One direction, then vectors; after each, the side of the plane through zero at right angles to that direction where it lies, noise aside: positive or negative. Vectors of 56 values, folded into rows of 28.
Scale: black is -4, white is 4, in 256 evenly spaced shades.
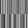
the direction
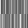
negative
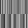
positive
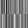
negative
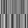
negative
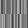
negative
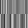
positive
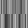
negative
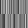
positive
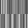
positive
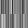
negative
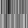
negative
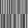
positive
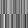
negative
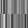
negative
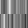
negative
